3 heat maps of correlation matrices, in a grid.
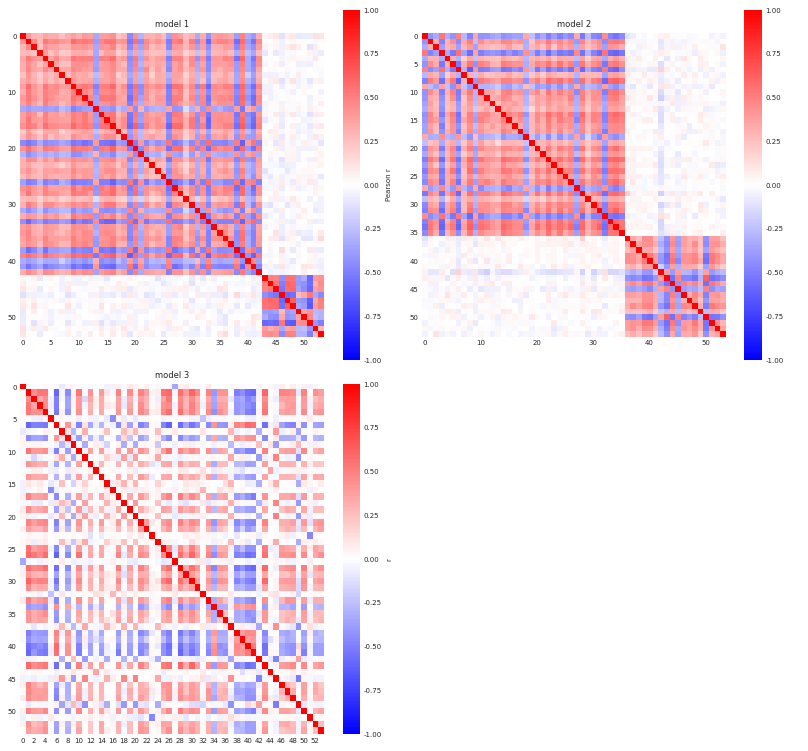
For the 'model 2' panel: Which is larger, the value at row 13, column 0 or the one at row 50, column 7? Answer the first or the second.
the second
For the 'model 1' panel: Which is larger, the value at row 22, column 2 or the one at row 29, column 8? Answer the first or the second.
the first
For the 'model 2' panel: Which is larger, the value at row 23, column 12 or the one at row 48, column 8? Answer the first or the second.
the first
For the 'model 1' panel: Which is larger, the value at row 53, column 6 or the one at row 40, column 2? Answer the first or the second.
the first
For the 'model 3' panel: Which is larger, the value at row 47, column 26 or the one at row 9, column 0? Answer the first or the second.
the first
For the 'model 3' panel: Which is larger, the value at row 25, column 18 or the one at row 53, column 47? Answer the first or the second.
the second
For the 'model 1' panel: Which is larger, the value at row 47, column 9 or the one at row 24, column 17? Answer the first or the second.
the second
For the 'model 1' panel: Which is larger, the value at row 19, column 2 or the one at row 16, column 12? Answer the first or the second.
the second
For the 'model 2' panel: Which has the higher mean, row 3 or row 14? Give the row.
14
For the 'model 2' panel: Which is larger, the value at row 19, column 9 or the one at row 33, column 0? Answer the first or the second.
the first
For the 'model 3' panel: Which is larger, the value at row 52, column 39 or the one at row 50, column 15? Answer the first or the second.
the second
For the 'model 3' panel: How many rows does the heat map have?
54
